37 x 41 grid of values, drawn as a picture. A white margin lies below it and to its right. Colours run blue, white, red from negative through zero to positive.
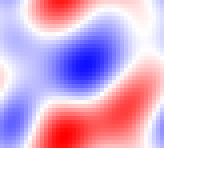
Ninth with the lowest average: centre. Ninth with the highest average: bottom middle. Average level on the scale: 50%. Lone odd cells: none.
